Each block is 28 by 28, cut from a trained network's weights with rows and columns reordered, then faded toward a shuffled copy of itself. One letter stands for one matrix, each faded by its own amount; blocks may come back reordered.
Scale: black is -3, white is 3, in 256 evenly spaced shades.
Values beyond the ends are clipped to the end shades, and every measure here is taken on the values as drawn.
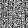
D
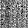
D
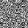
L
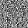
L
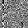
L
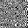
L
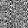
L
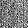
D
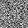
L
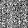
D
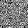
L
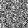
L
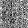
D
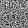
L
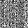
D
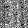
D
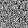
L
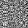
L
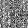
D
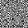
L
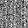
D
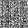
D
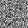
L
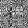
L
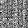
D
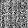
D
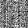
D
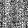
D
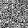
L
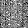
D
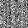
D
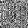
L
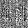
D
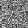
L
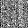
D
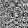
L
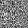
L
